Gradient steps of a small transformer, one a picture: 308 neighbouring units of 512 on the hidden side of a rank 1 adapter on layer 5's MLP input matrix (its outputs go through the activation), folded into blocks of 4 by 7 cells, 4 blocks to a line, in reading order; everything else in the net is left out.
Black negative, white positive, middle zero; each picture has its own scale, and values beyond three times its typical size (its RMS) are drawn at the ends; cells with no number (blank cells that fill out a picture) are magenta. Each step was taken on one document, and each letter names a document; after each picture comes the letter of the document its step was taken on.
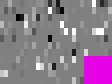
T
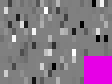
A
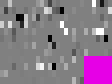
T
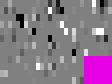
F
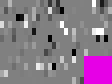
F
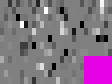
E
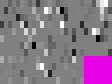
E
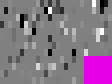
T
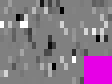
F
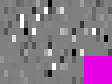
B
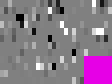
F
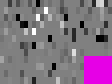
E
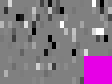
T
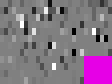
B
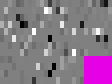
A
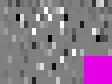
B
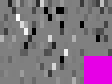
E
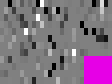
E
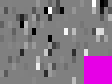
F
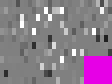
B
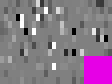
B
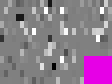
A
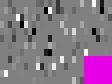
T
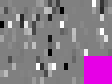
F
